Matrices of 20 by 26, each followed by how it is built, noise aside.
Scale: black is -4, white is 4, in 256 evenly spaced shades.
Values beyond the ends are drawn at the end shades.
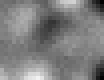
smooth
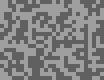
noise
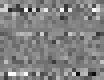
uneven rows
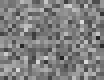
noise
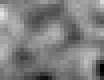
smooth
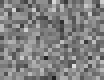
noise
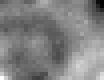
smooth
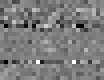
uneven rows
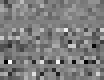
uneven rows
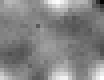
smooth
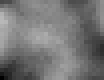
smooth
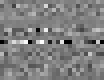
uneven rows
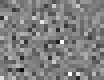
noise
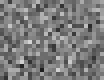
noise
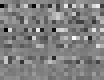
uneven rows
